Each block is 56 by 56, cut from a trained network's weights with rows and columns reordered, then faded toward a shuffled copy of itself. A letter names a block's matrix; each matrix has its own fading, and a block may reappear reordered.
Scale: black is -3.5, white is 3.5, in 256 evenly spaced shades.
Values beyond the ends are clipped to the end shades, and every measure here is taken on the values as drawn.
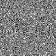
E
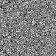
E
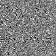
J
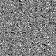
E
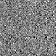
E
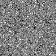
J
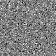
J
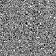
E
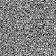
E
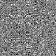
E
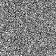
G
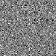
E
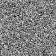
G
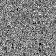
G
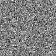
G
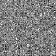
E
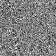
G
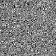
E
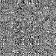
E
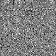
E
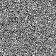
G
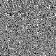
E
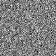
G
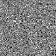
E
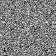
G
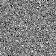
J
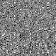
E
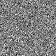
G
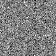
G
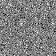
J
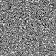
J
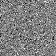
J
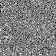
J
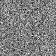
G
